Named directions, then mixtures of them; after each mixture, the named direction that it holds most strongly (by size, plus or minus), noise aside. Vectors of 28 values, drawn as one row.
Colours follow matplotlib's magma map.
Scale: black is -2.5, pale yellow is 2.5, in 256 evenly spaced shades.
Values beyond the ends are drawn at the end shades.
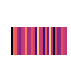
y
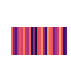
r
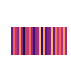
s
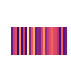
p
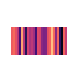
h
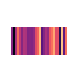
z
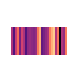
z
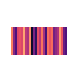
r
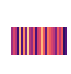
p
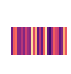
r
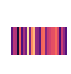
p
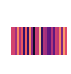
p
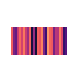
r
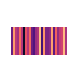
s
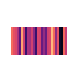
h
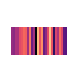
r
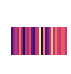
s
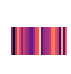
z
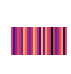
s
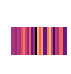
r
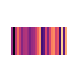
z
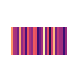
y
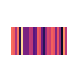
h
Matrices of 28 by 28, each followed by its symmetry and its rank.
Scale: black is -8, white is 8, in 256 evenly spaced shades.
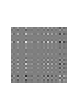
symmetric, rank one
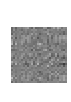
neither, rank five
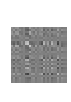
symmetric, rank two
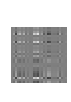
neither, rank one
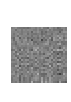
neither, rank five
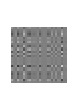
neither, rank one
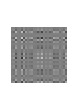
symmetric, rank one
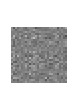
neither, rank five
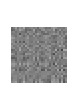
neither, rank five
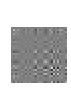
symmetric, rank two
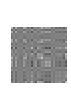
symmetric, rank two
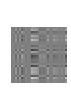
neither, rank one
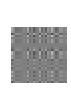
neither, rank one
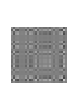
symmetric, rank one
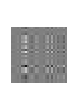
neither, rank one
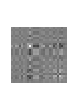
symmetric, rank two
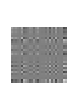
symmetric, rank one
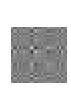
symmetric, rank two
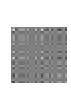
symmetric, rank one
